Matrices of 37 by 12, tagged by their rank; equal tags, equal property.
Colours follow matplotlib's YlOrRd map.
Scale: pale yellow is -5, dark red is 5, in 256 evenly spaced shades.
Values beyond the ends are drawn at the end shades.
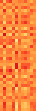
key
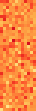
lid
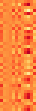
key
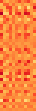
key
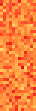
lid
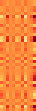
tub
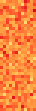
lid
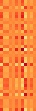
tub
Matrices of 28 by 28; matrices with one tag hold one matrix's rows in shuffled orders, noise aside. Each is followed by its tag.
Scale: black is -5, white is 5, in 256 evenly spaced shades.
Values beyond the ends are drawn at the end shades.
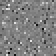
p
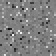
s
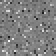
p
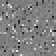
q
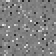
p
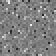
p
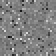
s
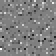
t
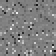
q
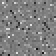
p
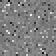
p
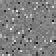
q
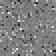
q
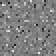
p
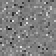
s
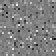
q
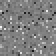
t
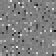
q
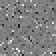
q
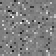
s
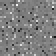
q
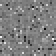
t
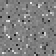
p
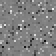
t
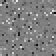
q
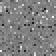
t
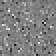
p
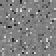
s
